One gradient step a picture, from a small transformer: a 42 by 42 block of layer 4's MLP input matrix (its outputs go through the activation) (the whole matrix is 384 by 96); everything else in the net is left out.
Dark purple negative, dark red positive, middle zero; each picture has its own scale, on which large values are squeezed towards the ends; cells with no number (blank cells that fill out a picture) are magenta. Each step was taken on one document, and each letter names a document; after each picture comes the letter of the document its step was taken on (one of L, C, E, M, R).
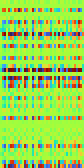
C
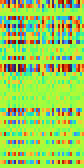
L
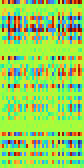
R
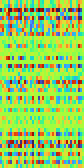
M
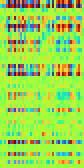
L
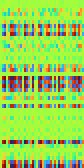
C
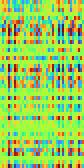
R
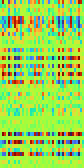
R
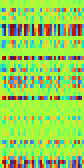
C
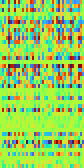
R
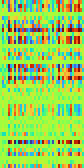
R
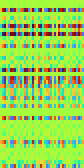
C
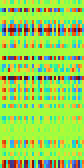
C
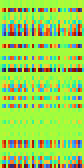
C
